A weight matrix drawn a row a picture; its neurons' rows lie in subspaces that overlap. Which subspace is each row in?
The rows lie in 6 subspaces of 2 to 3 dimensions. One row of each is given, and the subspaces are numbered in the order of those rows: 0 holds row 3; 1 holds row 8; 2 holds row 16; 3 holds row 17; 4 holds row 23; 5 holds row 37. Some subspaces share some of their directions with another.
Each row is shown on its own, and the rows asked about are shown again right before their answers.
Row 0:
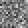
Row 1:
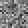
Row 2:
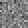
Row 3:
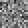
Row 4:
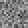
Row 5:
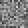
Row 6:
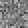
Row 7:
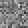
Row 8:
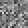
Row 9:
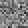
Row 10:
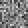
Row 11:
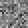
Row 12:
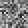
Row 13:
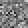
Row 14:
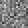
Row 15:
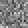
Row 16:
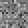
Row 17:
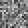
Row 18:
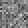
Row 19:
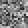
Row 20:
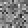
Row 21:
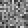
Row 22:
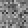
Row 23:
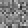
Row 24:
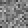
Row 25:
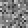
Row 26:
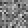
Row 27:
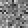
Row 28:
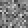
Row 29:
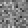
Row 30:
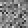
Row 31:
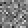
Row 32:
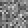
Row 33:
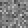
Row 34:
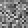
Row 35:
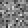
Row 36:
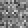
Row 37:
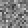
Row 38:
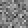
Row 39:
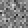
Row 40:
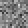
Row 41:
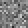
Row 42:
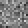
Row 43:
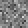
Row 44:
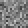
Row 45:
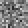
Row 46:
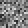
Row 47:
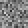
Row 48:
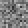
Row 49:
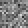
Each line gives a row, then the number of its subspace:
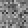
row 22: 2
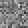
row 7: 4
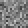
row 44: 4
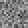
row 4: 0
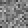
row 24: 2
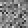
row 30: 1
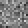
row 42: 4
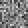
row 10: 3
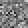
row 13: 1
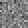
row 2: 0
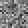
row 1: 3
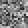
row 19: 4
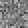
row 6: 3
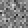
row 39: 5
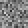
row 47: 0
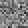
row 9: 4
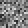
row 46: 5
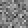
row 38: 5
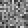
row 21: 3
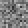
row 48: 1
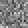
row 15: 4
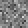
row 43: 5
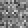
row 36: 2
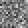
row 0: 1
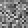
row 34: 3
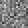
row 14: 3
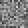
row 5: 3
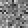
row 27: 3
